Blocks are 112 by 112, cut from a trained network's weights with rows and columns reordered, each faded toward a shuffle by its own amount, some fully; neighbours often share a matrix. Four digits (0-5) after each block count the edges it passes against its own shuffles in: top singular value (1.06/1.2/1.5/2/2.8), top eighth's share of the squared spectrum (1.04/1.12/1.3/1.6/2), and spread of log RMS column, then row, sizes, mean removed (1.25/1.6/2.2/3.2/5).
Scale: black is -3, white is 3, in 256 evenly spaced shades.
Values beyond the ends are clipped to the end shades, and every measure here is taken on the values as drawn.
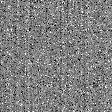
2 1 0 1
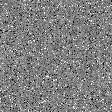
0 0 0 0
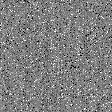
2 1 0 1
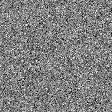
0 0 0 0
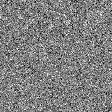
1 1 0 0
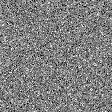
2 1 0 0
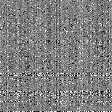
4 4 1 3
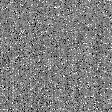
2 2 0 1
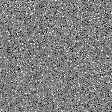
0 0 0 0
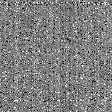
3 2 0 3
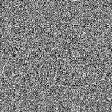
3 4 1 2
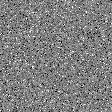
0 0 0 0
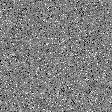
0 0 0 0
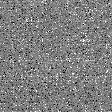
2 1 1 0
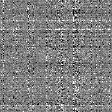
4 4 4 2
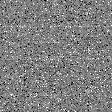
1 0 0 0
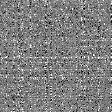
3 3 3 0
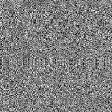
4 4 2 2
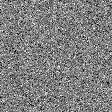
1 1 0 0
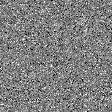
2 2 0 1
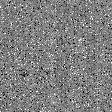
1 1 0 1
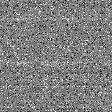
2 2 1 0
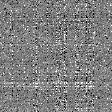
3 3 3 1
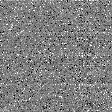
2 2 2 0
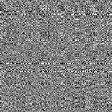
4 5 3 4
